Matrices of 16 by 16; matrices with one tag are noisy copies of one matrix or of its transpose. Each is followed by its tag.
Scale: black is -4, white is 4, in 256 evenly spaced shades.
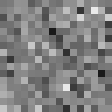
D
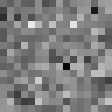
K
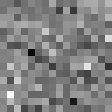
D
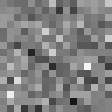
D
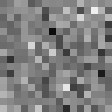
D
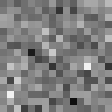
D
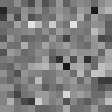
K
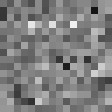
K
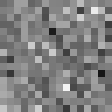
D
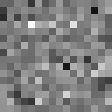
K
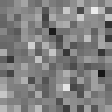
D
